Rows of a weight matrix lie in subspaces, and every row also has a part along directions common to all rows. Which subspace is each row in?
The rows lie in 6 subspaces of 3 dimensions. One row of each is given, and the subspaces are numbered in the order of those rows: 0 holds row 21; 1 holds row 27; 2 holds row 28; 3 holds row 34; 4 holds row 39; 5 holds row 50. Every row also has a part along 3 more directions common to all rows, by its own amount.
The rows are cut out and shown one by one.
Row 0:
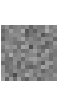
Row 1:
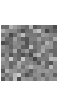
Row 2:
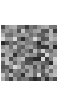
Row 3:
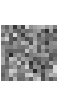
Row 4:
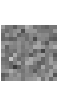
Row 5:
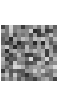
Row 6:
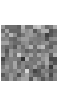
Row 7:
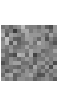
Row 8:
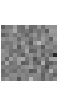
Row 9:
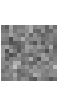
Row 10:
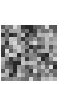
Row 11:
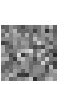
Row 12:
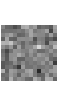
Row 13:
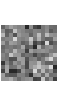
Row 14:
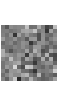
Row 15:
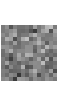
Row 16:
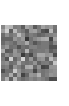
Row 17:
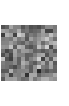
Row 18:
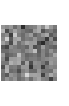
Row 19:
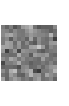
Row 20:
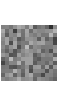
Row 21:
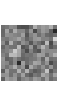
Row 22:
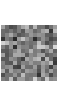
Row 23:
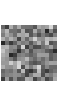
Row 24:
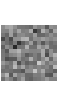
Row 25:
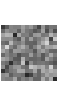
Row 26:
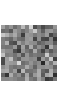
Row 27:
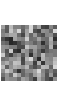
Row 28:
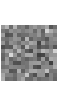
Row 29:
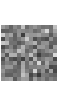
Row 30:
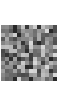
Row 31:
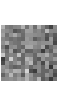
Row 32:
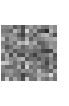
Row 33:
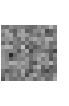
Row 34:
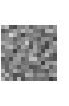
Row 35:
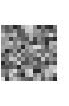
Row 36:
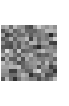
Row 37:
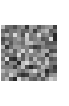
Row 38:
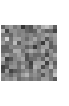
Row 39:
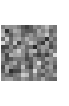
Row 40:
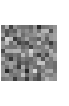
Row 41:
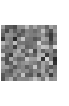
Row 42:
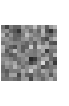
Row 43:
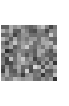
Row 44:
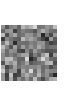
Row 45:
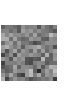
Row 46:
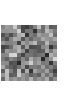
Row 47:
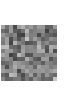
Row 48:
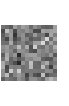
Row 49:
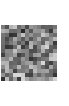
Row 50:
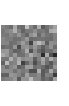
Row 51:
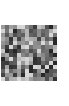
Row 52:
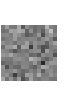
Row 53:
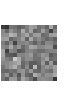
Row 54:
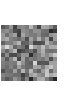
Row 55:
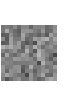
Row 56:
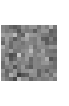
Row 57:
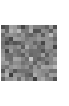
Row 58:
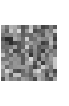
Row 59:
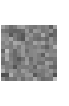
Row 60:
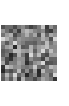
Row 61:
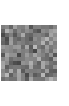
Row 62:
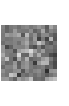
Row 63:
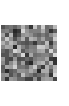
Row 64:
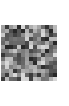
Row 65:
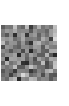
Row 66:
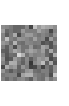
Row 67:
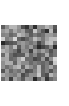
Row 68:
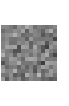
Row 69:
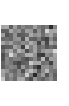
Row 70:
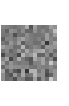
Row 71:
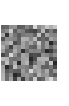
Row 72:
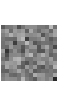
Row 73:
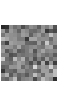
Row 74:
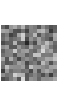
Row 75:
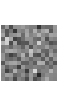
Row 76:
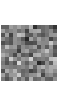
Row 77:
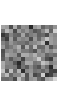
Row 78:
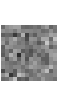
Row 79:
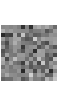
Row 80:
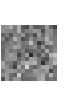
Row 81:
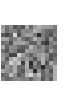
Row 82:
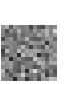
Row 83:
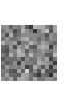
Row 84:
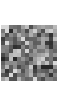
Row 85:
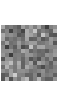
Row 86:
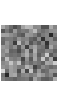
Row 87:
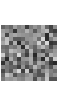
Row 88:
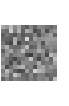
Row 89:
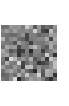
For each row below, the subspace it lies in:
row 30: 5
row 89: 5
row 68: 3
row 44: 3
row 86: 0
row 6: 0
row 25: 4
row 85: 3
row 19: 2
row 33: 2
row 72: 1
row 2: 2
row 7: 0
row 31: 0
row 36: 2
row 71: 3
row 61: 4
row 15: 5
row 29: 4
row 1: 3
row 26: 4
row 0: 3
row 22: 2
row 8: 5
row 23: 2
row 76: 3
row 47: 1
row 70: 0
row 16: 1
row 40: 0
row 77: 4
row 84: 1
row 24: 1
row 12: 2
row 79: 4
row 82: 0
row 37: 5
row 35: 2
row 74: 3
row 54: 5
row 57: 1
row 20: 0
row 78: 5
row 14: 5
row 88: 1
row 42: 3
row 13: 4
